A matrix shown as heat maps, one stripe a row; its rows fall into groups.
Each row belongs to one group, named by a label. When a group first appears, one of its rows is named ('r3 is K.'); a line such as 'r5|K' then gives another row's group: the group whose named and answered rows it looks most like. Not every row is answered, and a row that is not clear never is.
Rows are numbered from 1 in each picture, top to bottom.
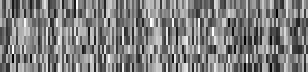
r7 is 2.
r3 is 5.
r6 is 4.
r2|2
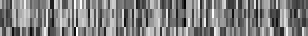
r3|5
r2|5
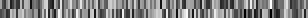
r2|5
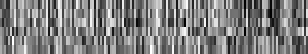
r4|2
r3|5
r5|4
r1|5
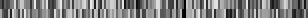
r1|5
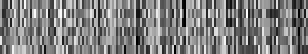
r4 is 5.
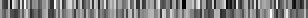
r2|4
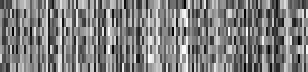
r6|2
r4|2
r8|5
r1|5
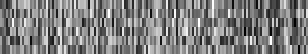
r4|5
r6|2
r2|2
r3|4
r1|5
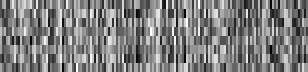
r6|2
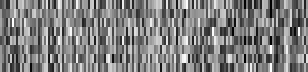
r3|4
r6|4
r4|4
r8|4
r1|5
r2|2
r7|2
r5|5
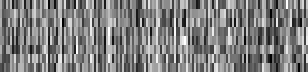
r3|4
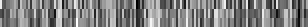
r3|5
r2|5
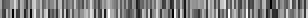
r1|2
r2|2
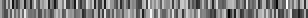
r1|2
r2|4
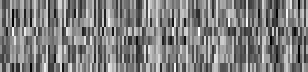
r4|4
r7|5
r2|2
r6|2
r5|5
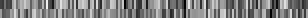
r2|2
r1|5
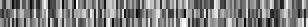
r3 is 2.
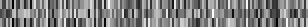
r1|2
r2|5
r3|2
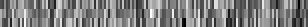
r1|5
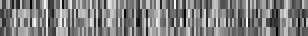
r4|5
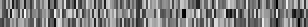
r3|5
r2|4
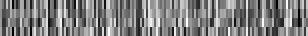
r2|2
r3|4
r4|2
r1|2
